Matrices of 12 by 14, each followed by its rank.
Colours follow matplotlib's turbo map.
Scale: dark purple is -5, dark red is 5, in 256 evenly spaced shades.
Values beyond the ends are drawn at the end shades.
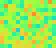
full rank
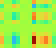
one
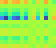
one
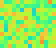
full rank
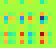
one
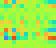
two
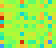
two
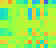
two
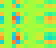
one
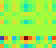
one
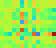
two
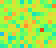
full rank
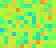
full rank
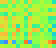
two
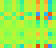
one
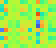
two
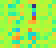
two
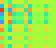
one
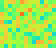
full rank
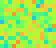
full rank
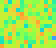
full rank
